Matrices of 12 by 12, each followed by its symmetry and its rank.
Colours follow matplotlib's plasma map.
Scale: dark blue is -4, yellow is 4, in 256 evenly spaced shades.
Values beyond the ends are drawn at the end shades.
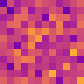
symmetric, full rank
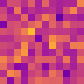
neither, full rank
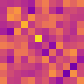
symmetric, full rank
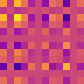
symmetric, rank one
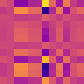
neither, rank one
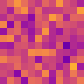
neither, full rank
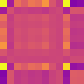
symmetric, rank one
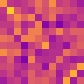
symmetric, full rank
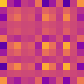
symmetric, rank one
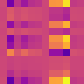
neither, rank one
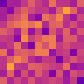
symmetric, full rank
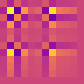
symmetric, rank one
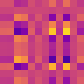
neither, rank one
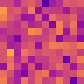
neither, full rank
